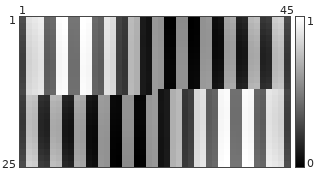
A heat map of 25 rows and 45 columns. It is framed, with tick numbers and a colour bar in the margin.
No overall slope runs across the table. Upright stripes repeat 11 times across the table. It looks the same turned upside down.
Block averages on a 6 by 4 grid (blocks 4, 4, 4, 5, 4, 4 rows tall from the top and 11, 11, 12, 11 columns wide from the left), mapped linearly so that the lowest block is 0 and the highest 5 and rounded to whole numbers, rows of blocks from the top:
5302 / 5302 / 5312 / 3135 / 2035 / 2035
